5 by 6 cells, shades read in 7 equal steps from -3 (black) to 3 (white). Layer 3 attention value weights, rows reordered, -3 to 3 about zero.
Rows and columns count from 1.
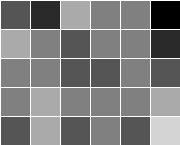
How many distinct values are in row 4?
2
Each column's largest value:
1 1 1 0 0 2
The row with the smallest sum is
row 1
